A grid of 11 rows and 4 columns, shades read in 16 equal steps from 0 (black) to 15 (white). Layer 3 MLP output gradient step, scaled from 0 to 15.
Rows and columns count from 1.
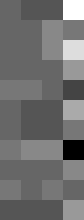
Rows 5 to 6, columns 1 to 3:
7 7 6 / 6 5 5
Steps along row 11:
same same up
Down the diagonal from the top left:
6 6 8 9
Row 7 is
6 5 5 7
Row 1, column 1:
6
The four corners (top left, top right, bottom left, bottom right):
6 15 5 9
